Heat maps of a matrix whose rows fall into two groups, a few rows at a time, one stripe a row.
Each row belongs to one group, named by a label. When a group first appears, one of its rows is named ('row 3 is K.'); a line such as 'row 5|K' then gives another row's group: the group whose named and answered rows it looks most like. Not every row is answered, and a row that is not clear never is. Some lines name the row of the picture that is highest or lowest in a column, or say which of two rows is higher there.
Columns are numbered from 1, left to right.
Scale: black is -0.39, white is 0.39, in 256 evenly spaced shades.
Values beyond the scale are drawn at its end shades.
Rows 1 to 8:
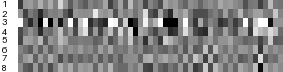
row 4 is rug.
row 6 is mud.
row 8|mud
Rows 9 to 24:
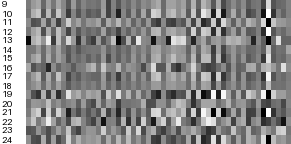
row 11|mud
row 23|rug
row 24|mud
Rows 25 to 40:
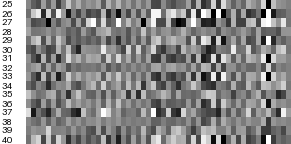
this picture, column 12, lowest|27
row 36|mud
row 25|mud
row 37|rug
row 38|mud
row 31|mud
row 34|rug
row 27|rug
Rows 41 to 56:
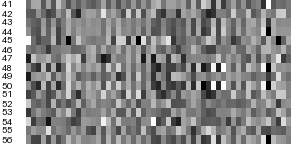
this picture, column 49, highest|41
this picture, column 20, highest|45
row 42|rug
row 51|rug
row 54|rug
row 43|mud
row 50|mud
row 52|rug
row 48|mud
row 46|rug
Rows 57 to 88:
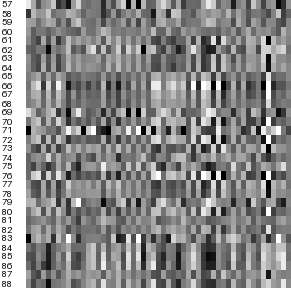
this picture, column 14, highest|71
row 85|rug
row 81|rug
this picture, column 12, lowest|71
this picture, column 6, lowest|83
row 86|rug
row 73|mud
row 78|mud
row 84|rug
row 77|mud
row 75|rug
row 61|mud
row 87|mud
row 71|rug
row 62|rug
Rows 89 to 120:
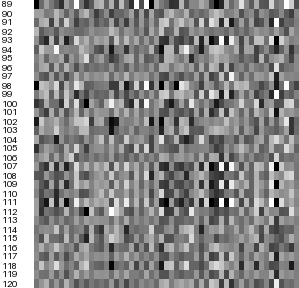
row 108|rug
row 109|mud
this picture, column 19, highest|111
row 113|mud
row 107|mud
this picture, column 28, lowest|100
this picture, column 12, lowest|102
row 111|mud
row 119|mud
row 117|mud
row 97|mud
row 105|rug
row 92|rug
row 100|rug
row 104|rug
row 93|mud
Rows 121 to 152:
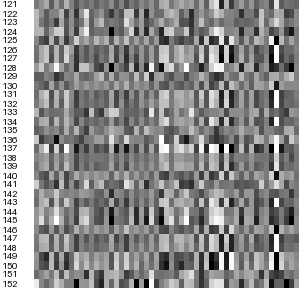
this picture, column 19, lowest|137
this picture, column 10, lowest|136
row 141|rug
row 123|rug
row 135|rug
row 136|rug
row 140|mud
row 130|mud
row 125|mud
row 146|mud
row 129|rug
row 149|mud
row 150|mud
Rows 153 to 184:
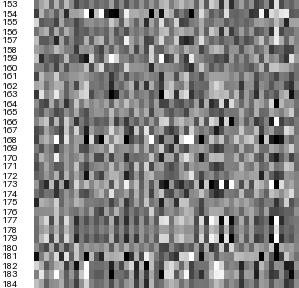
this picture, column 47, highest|168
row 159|rug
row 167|rug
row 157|rug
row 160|rug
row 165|rug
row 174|rug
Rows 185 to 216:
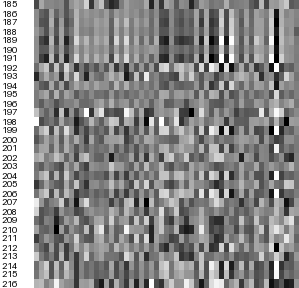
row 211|rug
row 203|rug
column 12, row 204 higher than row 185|Yes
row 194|mud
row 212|mud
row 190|mud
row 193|rug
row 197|rug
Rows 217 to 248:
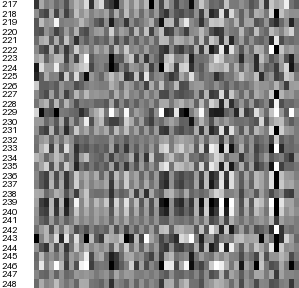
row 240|mud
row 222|mud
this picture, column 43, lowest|229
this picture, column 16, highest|229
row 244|mud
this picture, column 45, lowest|246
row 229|rug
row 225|rug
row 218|mud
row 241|mud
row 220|rug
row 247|mud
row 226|rug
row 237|mud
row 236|mud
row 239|mud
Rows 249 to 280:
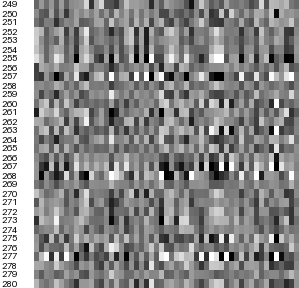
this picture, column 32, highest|268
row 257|rug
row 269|rug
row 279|rug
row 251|rug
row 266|mud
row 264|rug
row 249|rug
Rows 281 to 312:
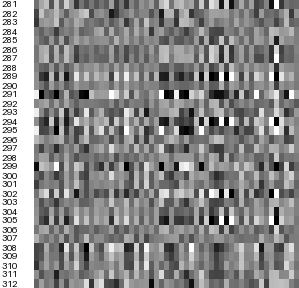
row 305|mud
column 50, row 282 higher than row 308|Yes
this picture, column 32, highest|308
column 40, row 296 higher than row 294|No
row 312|rug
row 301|rug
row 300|rug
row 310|rug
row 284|rug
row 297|rug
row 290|mud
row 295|rug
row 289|mud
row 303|rug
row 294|mud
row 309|rug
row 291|rug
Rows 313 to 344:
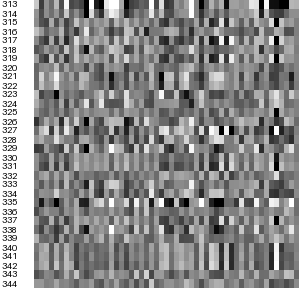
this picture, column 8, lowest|313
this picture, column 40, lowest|327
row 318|rug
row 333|rug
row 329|rug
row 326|rug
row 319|mud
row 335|rug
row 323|rug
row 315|mud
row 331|mud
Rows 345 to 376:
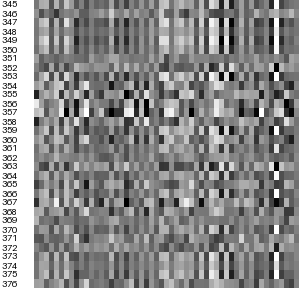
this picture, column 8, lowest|373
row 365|rug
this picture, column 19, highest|357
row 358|rug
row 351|rug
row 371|rug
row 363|mud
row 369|rug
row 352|mud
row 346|rug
